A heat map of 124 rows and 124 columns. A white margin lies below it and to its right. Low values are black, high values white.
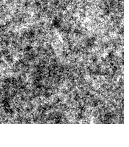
The field is mottled with small blotches. Neither half mirrors the other. The top right is the ninth with the highest average. No row or column stands out. The bottom left is the ninth with the lowest average.
